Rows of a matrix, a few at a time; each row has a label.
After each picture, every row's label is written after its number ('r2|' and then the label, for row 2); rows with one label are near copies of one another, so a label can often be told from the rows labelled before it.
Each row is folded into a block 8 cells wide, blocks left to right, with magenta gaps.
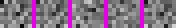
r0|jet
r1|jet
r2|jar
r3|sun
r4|jet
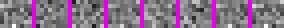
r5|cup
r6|sun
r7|jet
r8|cup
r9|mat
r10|jar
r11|cup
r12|cup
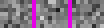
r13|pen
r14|jar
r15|jet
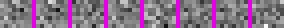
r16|jar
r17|jar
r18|jet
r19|jar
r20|mat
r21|pen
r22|pen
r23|cup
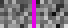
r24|jet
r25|jet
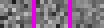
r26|sun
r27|jet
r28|pen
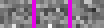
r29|cup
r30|cup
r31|jar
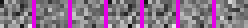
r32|jet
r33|sun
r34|mat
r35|jet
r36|jet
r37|mat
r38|jar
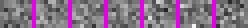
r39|pen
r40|jar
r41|mat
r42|pen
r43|jar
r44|cup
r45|sun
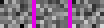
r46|jet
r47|sun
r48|jet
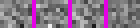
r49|mat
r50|cup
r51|mat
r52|pen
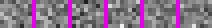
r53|mat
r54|mat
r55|sun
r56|cup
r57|mat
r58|cup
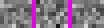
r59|cup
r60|jet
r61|cup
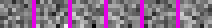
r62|sun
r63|jet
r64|mat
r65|mat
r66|sun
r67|mat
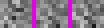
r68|jar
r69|mat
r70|mat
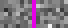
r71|pen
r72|cup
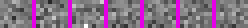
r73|jar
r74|sun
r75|cup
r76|pen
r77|pen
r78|sun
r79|pen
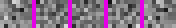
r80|jar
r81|jet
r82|sun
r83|jet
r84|jar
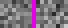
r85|sun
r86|jet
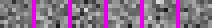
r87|sun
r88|mat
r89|sun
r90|mat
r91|jar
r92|pen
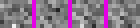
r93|cup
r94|jar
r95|mat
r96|mat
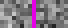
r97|mat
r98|pen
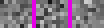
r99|jet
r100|sun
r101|jar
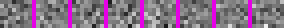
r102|sun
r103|jar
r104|jet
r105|jet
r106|mat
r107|sun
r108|cup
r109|cup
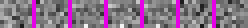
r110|mat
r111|jet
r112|cup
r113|cup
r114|cup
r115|jet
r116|sun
